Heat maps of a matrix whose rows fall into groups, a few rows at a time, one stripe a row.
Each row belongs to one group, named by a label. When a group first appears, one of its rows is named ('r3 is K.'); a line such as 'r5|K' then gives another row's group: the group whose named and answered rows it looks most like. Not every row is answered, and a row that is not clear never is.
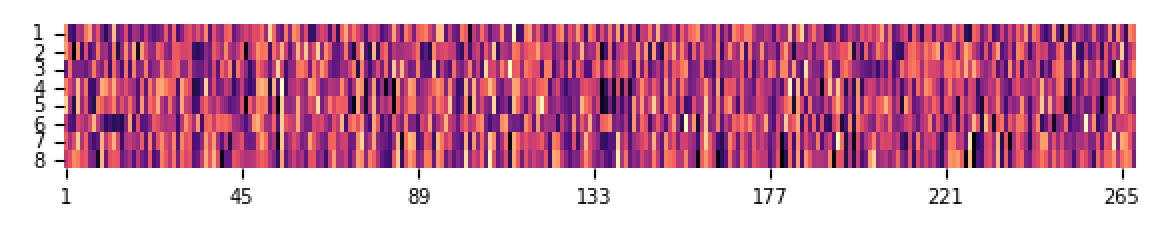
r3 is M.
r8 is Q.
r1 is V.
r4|Q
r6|V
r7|Q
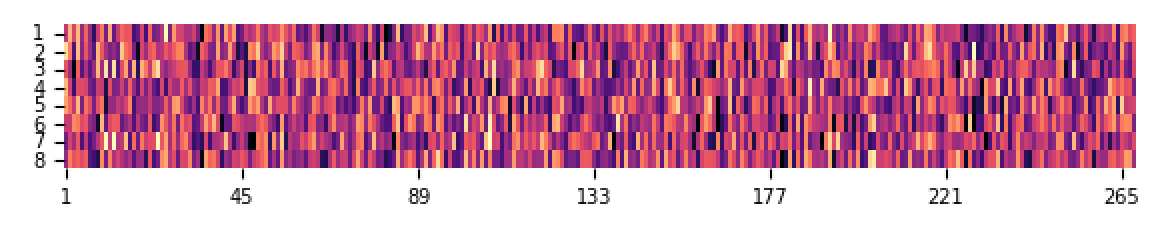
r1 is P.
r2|P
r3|M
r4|Q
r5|P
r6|Q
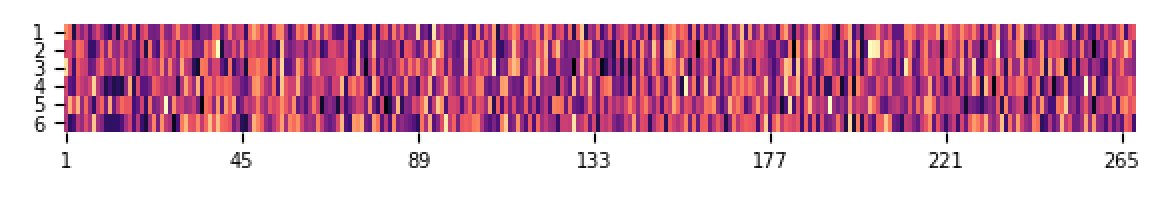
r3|Q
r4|V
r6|V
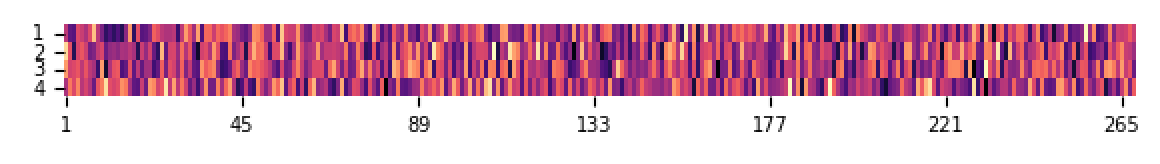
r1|V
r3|Q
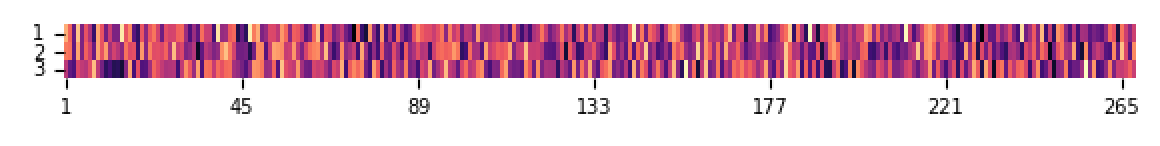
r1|P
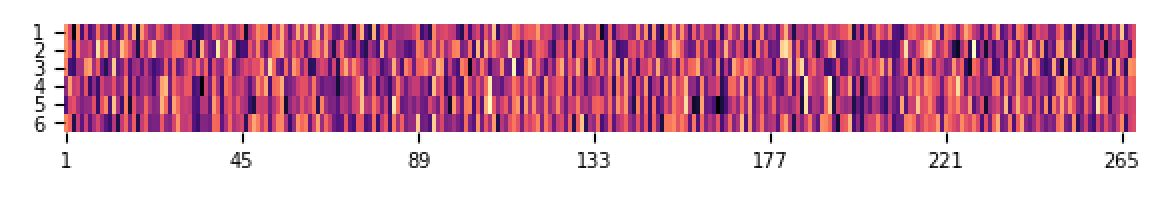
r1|M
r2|P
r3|V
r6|M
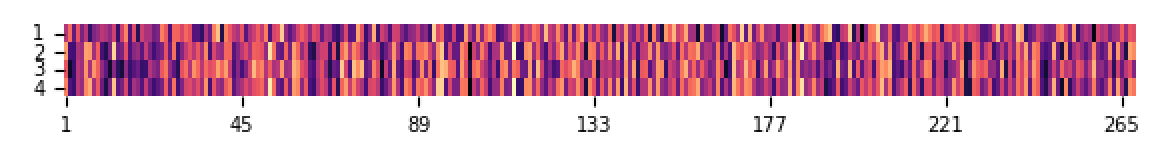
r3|V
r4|V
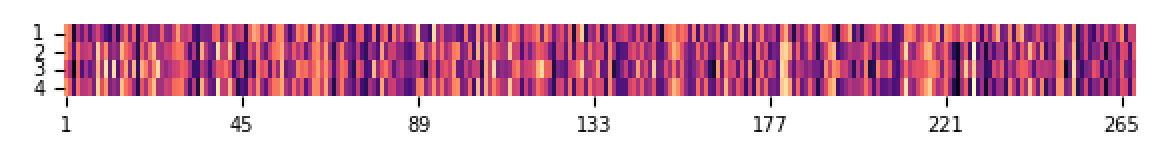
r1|M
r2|P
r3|M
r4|P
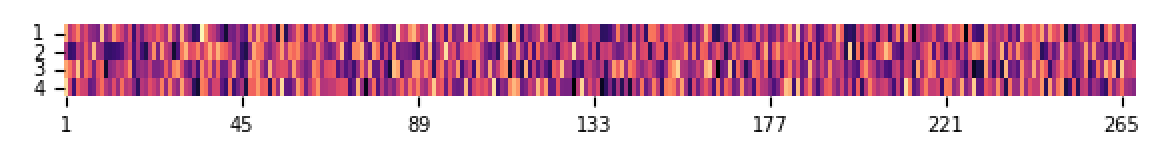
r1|Q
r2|V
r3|P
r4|Q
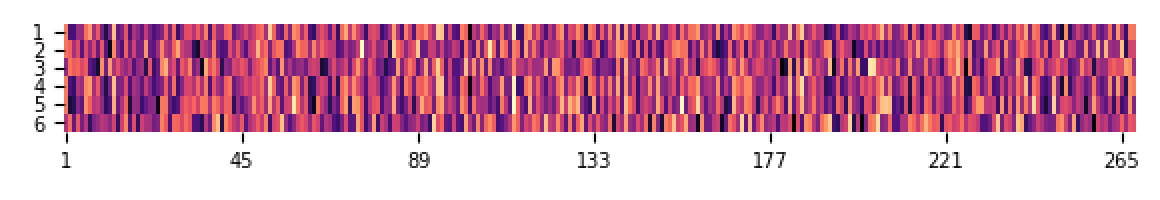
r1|V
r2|M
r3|Q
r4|V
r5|V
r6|M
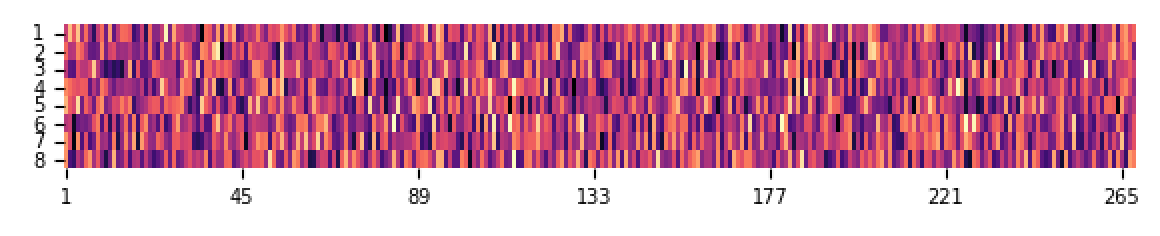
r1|P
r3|V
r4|Q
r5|P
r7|M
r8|V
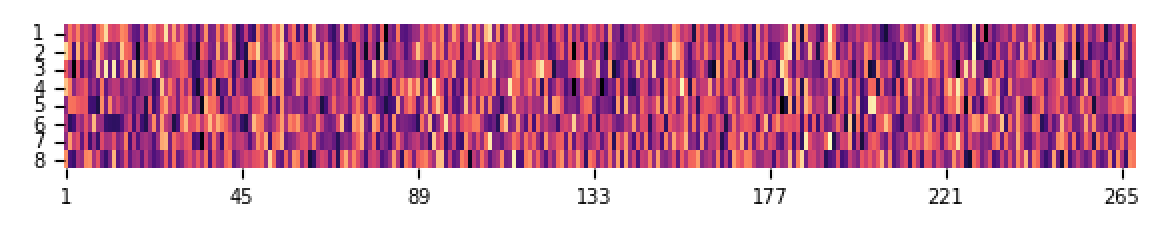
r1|P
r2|P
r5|Q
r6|V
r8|V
